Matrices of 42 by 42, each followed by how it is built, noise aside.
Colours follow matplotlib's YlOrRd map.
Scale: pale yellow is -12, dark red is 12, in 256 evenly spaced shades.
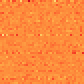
uneven rows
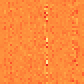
uneven columns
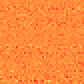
uneven rows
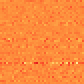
uneven rows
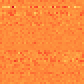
uneven rows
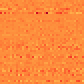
uneven rows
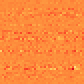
uneven rows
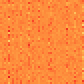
uneven columns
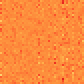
uneven columns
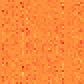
uneven columns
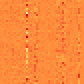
uneven columns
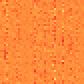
uneven columns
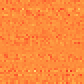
uneven rows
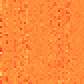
uneven columns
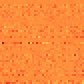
uneven rows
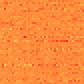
uneven rows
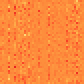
uneven columns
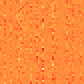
uneven columns
